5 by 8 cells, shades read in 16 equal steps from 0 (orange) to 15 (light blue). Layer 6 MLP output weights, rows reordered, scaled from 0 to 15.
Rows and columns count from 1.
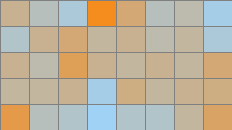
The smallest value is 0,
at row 1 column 4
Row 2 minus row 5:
9 -3 -6 -6 -4 -2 0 8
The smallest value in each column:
3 8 4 0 6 8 8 5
